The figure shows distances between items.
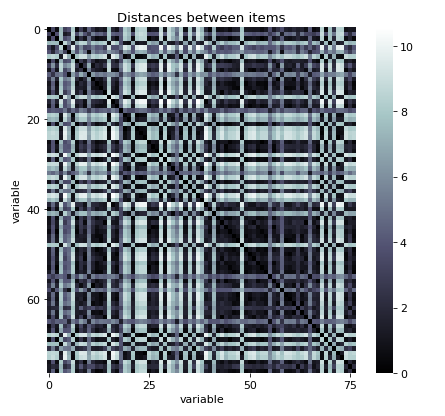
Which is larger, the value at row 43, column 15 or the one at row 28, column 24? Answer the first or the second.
the first
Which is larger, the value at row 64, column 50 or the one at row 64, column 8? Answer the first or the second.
the second
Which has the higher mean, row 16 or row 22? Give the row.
22
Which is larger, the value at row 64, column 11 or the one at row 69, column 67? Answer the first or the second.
the first
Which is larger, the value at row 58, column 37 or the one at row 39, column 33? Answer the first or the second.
the second
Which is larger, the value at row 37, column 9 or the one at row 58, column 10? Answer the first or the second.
the first
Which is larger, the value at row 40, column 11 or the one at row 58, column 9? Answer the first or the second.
the second
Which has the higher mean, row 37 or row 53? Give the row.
37
